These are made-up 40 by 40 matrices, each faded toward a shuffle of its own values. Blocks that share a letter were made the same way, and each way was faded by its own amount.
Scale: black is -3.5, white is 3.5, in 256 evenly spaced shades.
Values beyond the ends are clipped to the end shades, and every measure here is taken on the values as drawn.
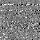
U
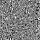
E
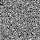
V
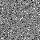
V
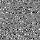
U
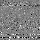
U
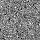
V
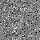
E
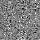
E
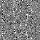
E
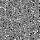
E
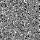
E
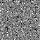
E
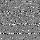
U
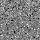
V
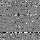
U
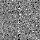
E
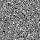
V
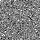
V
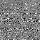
U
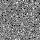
V
